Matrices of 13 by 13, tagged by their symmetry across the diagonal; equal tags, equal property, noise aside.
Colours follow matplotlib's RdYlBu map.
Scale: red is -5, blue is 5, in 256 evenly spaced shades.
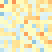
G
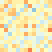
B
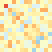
B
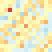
B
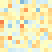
G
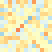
G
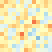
B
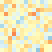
B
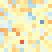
G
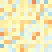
B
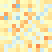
B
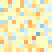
G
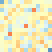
B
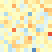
G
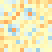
B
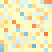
G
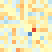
G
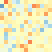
G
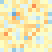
B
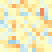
G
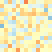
G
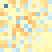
B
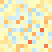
B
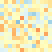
G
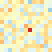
B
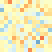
G
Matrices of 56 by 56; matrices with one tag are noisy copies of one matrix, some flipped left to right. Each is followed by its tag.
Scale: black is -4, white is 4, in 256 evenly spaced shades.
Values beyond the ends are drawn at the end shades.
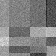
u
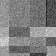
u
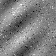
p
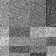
u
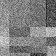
u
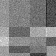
u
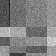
u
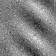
p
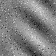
p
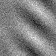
p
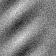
p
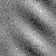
p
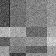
u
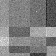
u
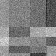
u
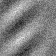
p
